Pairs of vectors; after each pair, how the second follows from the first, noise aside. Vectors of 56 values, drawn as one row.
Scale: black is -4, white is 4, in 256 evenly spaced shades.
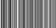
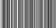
sign-scrambled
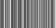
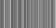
shrunk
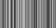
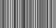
sign-scrambled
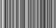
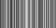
shuffled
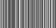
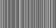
shrunk
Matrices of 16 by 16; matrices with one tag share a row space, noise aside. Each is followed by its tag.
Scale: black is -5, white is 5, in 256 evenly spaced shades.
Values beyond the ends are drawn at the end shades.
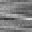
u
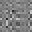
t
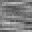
u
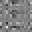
t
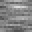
u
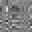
t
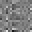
t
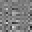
t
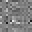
t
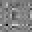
t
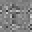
t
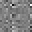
t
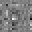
t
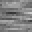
u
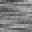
u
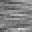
u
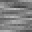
u
